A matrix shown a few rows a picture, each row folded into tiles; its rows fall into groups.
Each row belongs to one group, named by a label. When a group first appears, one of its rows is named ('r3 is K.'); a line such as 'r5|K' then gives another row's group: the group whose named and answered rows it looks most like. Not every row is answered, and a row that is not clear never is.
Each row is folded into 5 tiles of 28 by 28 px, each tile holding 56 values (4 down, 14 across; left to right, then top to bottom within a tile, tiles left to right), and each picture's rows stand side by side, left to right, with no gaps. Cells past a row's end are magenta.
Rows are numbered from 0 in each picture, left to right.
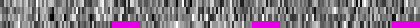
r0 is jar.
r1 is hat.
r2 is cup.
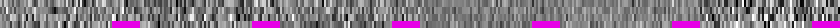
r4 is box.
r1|hat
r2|jar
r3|cup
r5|hat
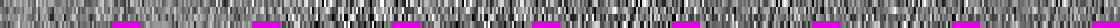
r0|jar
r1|box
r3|jar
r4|cup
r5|cup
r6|cup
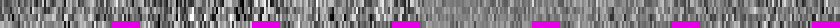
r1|hat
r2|jar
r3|box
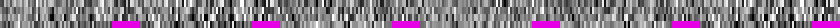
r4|hat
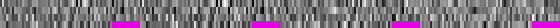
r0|cup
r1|cup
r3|box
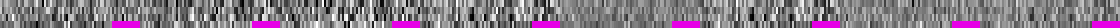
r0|jar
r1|hat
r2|hat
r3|jar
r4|jar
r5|jar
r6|box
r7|jar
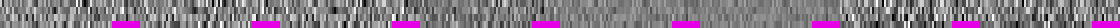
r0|box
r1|box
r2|box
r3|cup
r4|box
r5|box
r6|jar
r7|jar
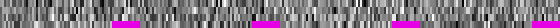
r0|hat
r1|cup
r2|box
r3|jar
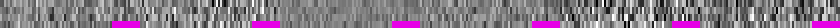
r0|jar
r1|box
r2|box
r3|box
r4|hat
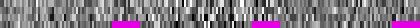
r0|jar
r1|jar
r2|cup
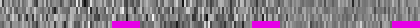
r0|box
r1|jar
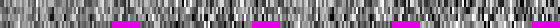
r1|jar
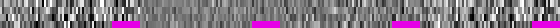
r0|jar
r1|cup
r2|cup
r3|jar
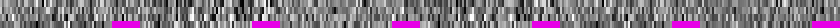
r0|jar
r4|jar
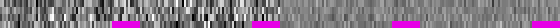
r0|hat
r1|jar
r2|jar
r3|box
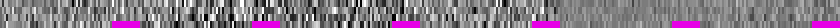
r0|box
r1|jar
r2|cup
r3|box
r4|box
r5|jar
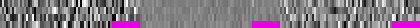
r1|box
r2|box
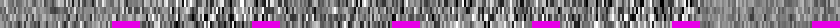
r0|box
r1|jar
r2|cup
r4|hat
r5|jar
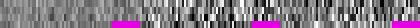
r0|jar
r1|jar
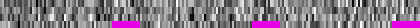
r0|hat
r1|jar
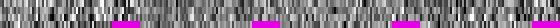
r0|jar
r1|hat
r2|box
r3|hat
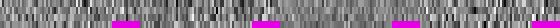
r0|box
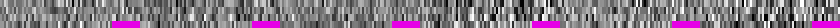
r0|box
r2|jar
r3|hat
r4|box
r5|jar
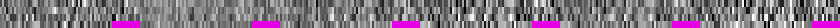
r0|cup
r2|hat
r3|hat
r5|hat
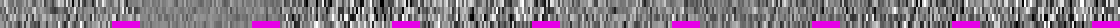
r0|box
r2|hat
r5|cup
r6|cup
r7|jar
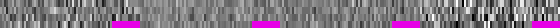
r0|cup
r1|jar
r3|jar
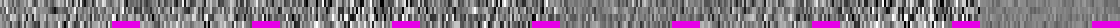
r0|box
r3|cup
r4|cup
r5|hat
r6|hat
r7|box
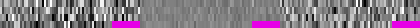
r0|jar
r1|box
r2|box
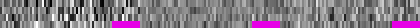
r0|hat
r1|box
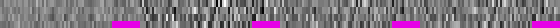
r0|jar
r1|cup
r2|cup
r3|cup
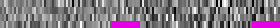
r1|cup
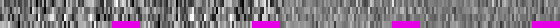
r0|hat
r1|hat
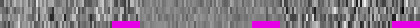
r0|jar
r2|cup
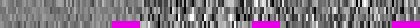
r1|hat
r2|cup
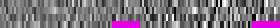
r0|cup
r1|cup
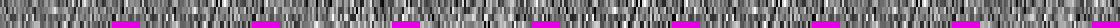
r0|cup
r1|cup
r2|hat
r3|hat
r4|cup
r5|cup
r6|cup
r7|hat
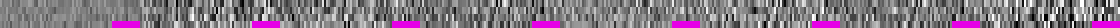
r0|box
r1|hat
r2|hat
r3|cup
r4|box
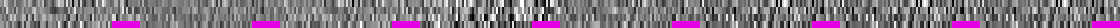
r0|box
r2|box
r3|jar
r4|cup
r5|cup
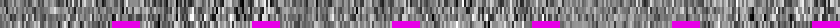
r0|cup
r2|hat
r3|hat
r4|box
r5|jar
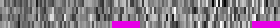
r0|hat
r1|box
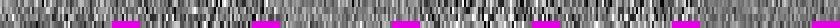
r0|jar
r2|box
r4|hat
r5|cup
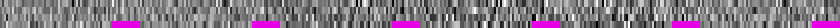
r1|box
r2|cup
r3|cup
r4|jar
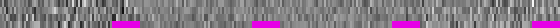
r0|cup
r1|jar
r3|box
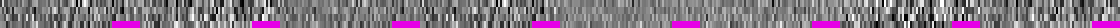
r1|hat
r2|cup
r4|box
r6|jar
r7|hat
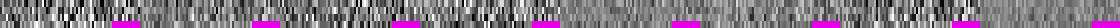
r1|hat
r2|cup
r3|jar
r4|box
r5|jar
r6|hat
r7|jar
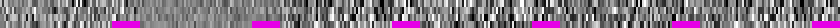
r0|box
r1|box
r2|hat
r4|cup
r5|hat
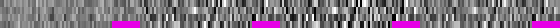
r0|jar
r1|cup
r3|cup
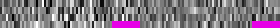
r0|hat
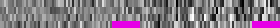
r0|box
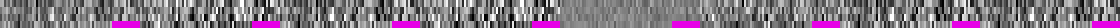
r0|hat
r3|jar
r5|jar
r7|hat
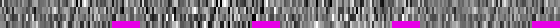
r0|cup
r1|cup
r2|hat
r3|cup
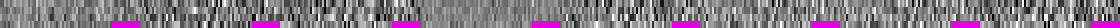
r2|hat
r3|box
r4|hat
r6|box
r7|hat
